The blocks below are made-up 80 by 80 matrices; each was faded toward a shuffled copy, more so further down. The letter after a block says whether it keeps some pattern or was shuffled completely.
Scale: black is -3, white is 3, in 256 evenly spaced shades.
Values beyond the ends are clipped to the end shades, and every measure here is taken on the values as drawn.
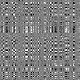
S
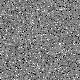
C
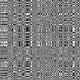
S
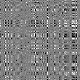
S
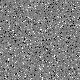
C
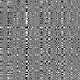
S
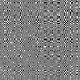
S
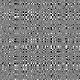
S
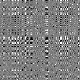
S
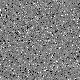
C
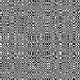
S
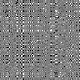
S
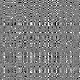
S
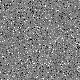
C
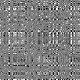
S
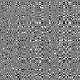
S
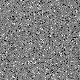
C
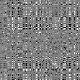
S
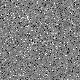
C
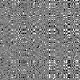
S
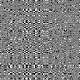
S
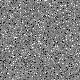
C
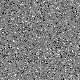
C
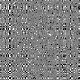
S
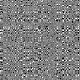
S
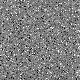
C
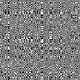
S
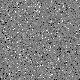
C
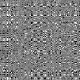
S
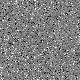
C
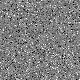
C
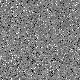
C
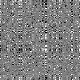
S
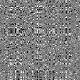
S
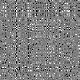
S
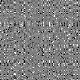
S
